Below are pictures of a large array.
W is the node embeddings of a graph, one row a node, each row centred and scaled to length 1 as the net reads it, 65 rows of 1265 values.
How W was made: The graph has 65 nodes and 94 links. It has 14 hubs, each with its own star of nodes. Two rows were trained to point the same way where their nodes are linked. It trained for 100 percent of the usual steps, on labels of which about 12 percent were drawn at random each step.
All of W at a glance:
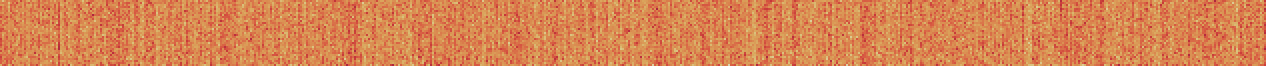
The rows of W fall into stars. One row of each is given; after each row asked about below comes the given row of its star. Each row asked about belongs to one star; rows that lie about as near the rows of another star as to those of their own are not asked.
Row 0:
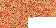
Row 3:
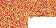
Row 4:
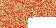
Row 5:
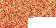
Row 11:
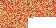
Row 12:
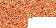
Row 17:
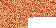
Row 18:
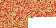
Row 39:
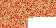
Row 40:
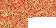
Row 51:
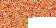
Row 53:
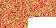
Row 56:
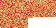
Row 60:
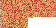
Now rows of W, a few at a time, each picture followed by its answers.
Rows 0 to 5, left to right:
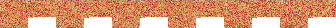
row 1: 0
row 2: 12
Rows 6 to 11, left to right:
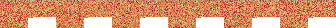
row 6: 18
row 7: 5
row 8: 12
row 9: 11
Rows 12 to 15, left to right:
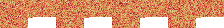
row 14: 18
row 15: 53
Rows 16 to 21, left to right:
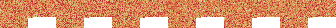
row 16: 60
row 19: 18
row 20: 18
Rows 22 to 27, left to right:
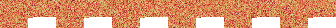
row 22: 5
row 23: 12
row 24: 53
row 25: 0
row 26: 4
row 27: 3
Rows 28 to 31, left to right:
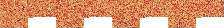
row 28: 11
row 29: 56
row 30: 5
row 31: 51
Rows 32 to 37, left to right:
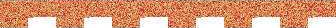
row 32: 17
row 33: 0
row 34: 0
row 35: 4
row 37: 0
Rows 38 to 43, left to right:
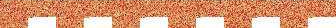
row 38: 53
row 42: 5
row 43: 40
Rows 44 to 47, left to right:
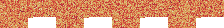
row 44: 11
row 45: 40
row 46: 12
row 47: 17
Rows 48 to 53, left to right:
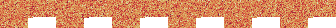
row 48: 3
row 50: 3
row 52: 51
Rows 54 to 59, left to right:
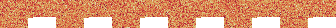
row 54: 17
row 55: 40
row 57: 56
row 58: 56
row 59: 12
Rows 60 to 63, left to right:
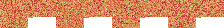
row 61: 40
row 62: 17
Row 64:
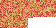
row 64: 18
